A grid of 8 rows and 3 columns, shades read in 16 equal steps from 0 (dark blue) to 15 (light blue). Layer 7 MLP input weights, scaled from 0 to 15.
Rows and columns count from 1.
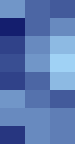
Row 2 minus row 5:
-3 0 -4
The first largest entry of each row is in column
1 3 3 3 3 1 1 2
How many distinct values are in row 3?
3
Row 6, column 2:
7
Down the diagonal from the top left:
10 6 13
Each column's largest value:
10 10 15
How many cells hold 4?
1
